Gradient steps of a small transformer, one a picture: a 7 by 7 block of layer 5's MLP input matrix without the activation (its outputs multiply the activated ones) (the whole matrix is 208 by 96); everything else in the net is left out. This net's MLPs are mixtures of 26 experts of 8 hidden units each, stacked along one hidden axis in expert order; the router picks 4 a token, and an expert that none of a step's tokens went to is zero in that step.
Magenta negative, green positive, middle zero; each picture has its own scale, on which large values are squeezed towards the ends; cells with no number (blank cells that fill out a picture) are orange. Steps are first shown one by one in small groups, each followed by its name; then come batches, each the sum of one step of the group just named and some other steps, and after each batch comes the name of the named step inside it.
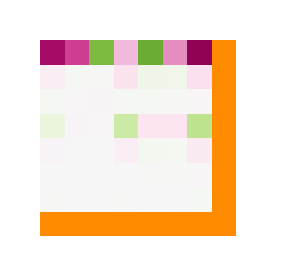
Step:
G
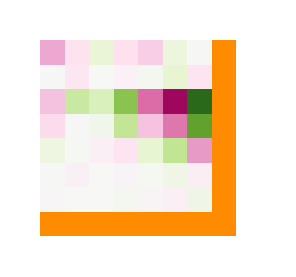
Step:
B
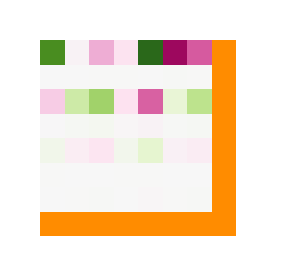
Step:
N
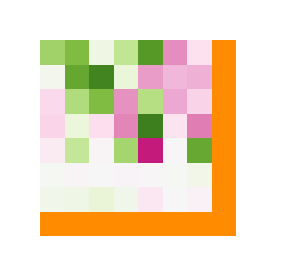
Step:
B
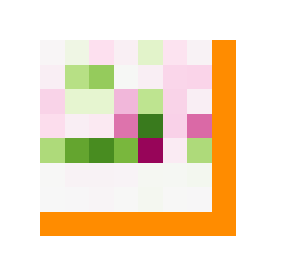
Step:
B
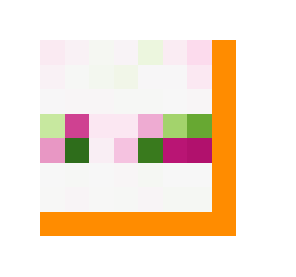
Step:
G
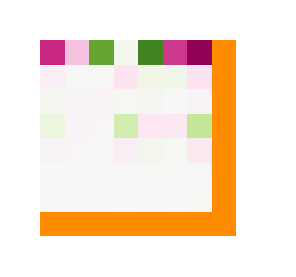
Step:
G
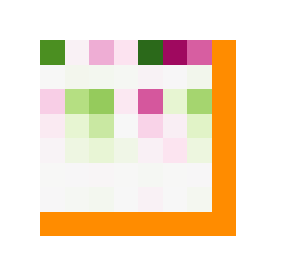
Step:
N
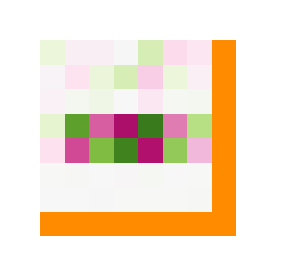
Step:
N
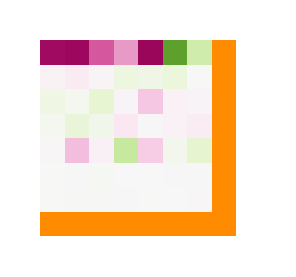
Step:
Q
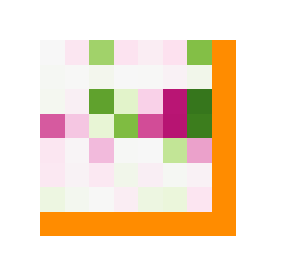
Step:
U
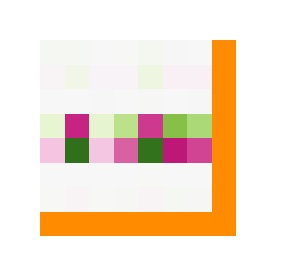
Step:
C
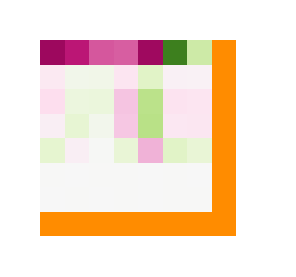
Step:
Q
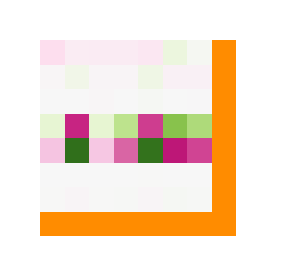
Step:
C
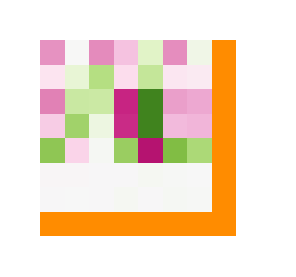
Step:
Q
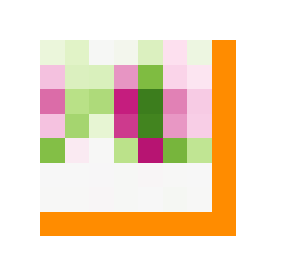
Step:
U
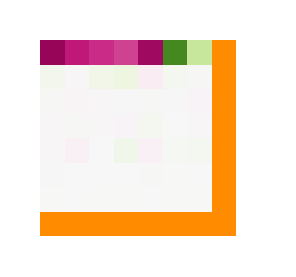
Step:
Q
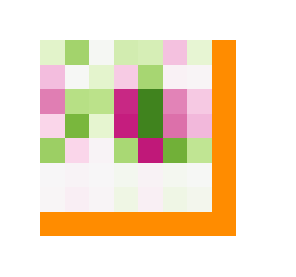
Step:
U
